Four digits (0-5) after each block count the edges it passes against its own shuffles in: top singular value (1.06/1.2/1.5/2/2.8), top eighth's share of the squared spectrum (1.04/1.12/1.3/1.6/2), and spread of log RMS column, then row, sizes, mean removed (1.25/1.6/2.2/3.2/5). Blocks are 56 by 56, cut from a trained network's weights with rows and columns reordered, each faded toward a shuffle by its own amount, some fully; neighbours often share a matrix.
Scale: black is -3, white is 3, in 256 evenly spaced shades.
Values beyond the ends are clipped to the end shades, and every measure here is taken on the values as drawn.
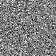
2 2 1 0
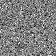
0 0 0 0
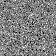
0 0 0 0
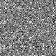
3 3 1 1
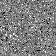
0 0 0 0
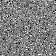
0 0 0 0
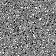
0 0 0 0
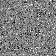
1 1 0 0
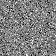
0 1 0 0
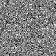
3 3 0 1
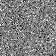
0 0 0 0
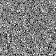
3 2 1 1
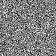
2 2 0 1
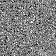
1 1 0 0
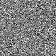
2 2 0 0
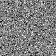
2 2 0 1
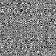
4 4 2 3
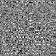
3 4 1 3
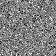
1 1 0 0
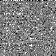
2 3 1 2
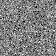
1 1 0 0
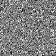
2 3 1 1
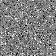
2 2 0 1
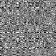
4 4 1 3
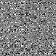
3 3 0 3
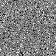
2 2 0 1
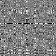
4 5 2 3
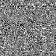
3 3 0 2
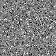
2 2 0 1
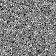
1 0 0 0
